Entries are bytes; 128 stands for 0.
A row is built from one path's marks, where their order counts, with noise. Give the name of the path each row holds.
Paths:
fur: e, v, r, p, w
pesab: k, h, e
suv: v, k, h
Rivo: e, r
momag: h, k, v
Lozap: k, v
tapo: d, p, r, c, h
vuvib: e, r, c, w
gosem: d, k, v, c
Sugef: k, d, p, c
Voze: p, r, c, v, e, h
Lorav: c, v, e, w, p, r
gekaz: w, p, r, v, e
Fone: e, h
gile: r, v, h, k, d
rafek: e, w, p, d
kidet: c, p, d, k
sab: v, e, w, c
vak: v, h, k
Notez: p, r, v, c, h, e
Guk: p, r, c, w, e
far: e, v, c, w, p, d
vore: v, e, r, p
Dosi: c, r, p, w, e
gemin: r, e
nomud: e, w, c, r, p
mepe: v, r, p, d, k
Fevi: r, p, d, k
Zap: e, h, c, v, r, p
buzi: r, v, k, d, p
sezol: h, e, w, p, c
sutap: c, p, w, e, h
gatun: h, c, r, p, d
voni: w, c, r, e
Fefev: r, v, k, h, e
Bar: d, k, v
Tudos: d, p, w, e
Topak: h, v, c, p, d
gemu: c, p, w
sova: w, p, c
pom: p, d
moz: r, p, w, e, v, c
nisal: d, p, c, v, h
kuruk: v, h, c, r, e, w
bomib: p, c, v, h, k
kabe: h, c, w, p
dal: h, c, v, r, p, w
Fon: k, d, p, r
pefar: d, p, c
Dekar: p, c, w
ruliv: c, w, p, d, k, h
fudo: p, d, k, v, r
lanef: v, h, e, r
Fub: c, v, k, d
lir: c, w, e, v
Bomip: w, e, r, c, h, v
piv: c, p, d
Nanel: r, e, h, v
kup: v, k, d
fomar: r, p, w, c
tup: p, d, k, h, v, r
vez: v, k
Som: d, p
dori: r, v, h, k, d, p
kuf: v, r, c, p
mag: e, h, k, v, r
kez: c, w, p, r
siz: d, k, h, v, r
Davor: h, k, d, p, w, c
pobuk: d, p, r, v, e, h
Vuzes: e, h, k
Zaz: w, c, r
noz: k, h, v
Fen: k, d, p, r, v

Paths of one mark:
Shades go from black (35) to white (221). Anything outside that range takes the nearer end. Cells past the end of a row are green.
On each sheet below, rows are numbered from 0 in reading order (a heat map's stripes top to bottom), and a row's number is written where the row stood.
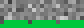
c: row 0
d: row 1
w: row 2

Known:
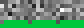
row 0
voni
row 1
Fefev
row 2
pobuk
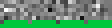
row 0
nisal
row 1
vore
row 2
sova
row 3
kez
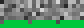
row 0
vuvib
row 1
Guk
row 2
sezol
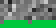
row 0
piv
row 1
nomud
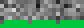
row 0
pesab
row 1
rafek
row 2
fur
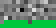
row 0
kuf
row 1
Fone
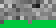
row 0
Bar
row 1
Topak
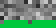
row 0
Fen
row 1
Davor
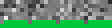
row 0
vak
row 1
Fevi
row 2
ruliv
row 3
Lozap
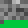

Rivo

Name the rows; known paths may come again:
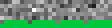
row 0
Zaz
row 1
tapo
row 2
kuruk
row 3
Topak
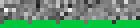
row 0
Voze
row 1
rafek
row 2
Notez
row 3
gile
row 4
pefar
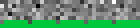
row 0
voni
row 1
Sugef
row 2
Lozap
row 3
momag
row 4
sab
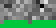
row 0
gatun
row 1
Vuzes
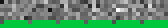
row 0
gemu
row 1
Zap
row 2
Nanel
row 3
Fefev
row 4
nisal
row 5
gemin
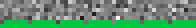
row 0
Dekar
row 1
lir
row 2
sova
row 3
gekaz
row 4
vak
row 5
Dosi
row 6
Fone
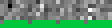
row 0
far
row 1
Lorav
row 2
tup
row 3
suv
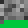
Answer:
vuvib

